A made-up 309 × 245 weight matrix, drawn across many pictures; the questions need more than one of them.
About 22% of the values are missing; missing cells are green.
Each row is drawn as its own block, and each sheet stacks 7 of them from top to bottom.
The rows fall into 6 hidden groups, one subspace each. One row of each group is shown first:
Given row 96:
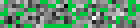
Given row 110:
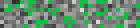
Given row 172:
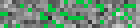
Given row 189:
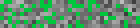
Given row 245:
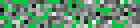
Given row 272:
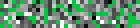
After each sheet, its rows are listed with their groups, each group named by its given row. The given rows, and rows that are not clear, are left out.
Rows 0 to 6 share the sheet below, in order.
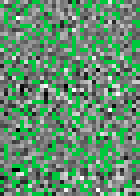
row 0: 272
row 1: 110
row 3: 172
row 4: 272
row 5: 110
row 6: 110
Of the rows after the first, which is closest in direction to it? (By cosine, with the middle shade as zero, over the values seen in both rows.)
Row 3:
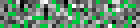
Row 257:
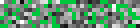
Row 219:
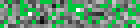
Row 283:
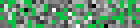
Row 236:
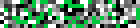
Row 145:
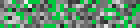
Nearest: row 257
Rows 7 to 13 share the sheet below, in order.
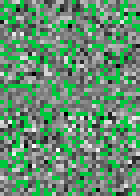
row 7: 110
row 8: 189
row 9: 172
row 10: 96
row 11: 172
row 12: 189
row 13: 110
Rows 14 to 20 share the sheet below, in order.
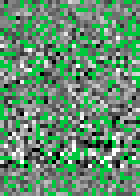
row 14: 272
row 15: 189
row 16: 172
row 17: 272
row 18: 96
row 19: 245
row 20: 96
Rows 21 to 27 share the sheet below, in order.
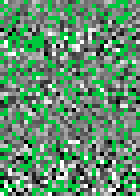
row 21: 272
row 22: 96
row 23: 172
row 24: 172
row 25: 96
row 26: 272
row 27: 96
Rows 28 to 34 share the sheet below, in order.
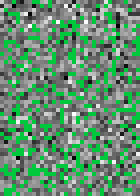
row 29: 245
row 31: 110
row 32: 110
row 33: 272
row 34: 96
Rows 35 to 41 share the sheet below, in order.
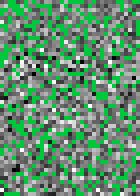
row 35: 110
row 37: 172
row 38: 172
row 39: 96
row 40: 172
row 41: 110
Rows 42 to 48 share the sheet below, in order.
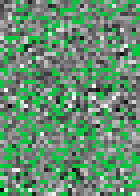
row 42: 96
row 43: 110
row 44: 172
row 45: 245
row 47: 96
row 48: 110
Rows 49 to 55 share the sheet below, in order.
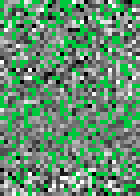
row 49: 189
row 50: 272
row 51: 189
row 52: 172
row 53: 110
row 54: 272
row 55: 96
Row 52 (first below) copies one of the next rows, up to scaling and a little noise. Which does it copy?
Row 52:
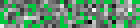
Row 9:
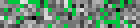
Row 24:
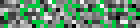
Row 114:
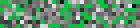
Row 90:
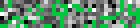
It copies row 90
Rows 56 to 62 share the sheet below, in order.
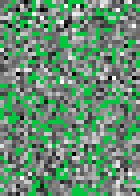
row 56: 189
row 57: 110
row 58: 272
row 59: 172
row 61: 96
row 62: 172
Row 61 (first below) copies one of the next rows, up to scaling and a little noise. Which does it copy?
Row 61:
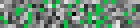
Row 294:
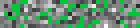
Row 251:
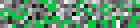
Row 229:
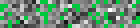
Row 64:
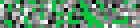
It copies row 251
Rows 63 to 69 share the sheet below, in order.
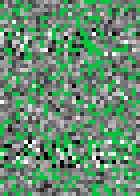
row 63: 96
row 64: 96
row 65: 96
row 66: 189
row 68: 272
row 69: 172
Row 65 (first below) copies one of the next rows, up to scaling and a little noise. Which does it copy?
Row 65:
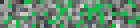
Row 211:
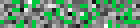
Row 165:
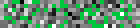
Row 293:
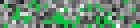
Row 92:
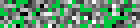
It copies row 293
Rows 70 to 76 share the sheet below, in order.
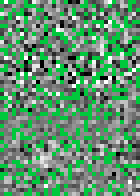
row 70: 272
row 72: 272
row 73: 189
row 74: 110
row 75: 172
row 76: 245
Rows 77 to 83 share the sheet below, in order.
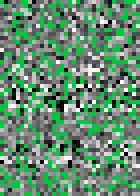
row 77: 272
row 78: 110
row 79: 245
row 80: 189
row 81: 96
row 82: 110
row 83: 245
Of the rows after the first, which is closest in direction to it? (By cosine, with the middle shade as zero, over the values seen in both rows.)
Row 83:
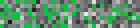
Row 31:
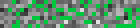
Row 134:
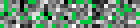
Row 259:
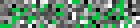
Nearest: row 31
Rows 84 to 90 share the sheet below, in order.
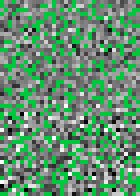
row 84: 96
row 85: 272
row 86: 172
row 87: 110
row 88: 96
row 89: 110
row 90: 172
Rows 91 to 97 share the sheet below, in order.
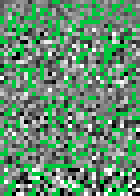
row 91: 96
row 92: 96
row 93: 110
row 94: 110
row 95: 96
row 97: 272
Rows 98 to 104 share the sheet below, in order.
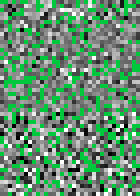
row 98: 96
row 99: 96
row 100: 245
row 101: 189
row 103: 272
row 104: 272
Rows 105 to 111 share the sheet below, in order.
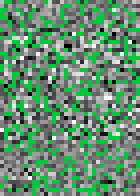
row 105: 96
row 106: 245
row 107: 96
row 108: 272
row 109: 96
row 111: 272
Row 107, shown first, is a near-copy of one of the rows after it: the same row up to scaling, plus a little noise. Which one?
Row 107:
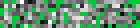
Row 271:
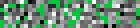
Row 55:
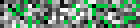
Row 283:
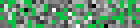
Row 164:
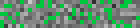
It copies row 271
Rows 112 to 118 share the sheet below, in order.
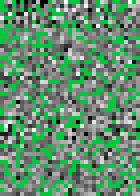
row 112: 189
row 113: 110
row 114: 172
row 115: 272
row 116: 172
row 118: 110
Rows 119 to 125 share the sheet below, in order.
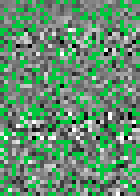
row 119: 110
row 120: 272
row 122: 245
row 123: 189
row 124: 110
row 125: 245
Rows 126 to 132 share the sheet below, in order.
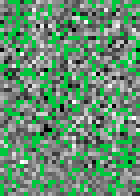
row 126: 245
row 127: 110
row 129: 272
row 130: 172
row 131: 245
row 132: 245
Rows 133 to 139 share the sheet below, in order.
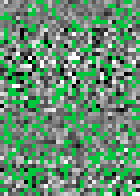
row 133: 272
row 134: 172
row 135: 272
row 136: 110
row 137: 110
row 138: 110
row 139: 245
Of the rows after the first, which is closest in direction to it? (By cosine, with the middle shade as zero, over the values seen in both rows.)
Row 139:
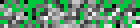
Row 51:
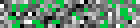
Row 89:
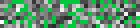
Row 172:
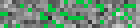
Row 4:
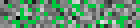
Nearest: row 172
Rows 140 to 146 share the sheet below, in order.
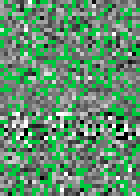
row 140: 96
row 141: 245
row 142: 172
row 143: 245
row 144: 110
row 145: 272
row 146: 189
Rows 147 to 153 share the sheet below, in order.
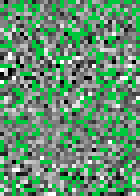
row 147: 272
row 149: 172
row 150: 96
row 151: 110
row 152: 172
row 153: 110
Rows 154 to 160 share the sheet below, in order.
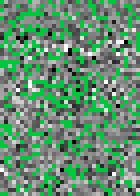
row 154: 272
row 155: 110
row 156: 96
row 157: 96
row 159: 110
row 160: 245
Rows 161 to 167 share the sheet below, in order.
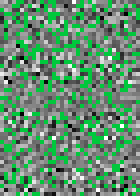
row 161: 189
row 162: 272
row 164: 96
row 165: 96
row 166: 110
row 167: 110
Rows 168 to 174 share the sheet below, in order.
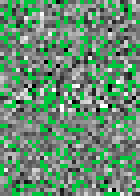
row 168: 110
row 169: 110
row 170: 189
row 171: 272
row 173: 272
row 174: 272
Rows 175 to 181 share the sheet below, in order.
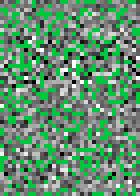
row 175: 245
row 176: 245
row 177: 245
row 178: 110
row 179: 110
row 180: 96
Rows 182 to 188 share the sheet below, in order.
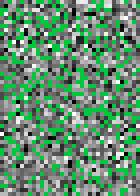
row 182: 245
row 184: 245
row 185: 272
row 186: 110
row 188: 245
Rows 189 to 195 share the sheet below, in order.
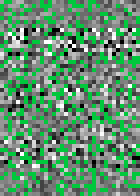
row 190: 96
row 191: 96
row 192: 189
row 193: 189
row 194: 189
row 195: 172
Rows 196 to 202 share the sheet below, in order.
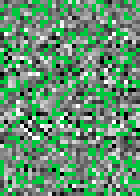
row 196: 272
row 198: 189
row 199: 172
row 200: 189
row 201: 245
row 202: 96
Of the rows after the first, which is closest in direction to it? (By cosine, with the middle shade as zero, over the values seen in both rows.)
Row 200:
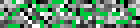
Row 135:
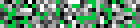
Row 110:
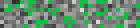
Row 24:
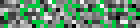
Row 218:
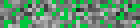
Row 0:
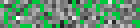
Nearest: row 218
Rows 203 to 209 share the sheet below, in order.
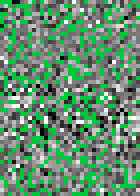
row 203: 110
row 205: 245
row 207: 172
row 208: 172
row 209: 189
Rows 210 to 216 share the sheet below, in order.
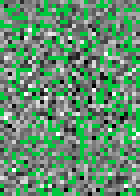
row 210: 245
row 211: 96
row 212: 272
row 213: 96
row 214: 172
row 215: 245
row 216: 110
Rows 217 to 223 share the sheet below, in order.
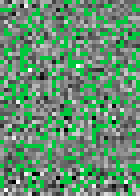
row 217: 189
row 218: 172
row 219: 172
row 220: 272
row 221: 96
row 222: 96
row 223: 189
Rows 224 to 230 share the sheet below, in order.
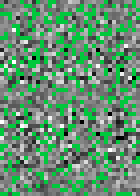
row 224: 272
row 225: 110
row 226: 189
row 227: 245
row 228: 110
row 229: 96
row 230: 172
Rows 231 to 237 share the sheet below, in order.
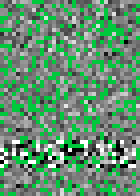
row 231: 172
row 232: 96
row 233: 272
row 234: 110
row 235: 272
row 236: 110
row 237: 272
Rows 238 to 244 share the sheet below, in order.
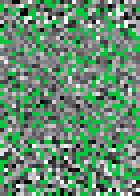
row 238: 110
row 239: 189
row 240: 245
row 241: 172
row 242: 96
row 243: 96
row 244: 272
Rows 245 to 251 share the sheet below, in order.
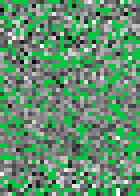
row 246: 96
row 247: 189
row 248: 245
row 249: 245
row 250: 110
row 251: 96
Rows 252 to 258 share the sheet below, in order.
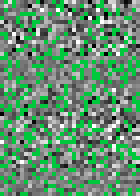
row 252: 189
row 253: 189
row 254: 96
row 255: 245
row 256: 245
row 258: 96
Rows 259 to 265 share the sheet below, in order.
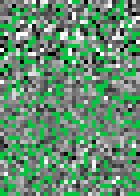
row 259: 189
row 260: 110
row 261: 172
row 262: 189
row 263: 110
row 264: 245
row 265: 245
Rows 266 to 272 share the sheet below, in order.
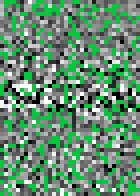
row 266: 96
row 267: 189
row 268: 96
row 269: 172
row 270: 245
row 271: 96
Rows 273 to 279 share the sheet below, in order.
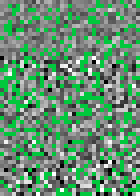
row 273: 96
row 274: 245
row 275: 96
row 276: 110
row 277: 189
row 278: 272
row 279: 272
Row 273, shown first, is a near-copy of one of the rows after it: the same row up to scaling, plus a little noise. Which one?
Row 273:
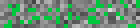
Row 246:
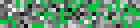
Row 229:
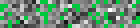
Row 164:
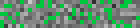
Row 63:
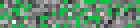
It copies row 229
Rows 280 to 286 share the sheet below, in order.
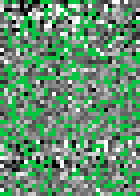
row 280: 172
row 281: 110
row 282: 245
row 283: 96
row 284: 245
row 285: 189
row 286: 110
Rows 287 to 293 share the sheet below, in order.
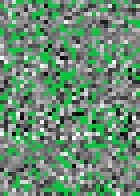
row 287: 96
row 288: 189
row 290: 96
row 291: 172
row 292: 245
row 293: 96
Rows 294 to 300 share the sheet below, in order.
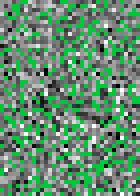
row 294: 96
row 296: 272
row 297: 172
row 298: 245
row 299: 96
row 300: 272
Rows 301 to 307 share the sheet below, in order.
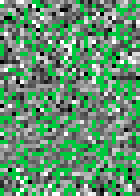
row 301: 96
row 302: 245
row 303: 172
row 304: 245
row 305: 110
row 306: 245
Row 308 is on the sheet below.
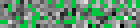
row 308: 245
